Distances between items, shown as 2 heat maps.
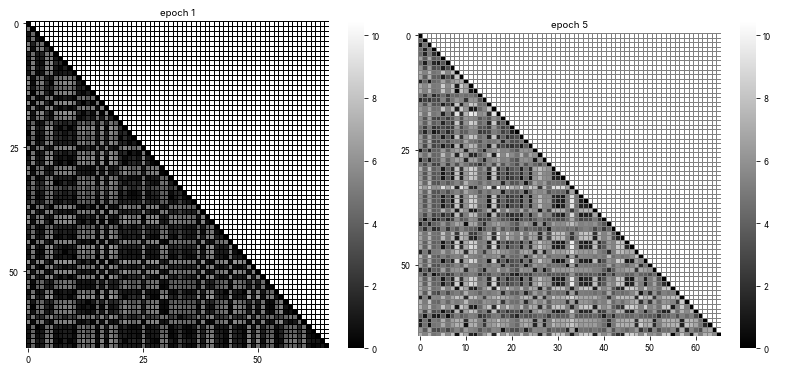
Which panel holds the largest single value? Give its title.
epoch 5
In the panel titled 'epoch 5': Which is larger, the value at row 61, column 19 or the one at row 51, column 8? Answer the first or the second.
the second
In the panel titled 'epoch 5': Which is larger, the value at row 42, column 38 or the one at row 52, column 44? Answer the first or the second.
the second
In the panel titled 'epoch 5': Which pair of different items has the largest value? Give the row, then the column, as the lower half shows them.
33, 17
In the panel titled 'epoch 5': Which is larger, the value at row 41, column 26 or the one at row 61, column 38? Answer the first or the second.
the first
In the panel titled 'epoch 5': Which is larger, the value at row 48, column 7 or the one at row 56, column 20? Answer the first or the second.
the first
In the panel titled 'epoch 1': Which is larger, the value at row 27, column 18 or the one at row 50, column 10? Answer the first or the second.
the first
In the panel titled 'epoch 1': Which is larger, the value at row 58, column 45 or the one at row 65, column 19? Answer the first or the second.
the first
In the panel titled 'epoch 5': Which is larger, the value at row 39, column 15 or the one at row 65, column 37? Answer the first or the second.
the second
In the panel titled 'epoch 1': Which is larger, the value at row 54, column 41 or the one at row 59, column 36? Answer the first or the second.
the second
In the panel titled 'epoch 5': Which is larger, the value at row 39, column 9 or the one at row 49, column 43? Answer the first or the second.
the second
